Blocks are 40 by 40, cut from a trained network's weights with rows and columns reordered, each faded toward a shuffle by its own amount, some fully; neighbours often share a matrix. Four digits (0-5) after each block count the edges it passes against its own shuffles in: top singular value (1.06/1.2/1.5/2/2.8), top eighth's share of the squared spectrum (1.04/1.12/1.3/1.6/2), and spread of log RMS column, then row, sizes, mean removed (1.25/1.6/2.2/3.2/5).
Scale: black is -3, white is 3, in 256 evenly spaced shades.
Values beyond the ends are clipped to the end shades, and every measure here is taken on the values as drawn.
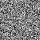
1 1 0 0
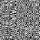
4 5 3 1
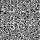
2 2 0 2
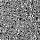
1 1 0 0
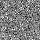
0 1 0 0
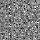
2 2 2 0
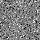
0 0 0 0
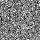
0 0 0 0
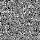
2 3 2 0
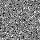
0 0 0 0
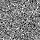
0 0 0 0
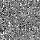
1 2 2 0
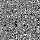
2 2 2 0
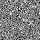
1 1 1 0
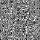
2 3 2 1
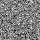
1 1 0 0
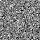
1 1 0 0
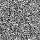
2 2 0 0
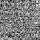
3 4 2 1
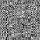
4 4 2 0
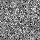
0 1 0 0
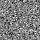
0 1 0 0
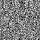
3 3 1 0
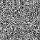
3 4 2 1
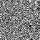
2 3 1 0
